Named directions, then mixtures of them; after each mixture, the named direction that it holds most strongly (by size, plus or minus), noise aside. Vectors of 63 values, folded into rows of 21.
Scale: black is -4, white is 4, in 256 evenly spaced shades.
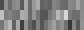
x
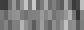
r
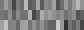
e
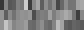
e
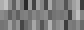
r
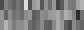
e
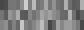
r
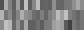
x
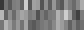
x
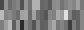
x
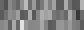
r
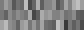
e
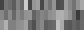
e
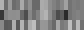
x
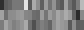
r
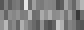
e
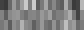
r
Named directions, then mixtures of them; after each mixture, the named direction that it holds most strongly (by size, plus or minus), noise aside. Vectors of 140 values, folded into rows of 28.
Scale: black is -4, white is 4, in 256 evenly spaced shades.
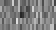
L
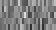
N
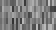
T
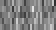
L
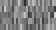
N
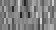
L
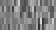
N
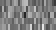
N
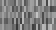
T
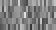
N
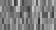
L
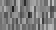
T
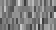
N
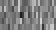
L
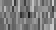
L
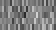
N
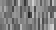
N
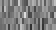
N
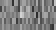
L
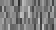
L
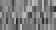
T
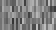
T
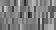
N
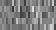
L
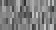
T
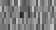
L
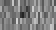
L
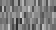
T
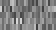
T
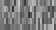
T
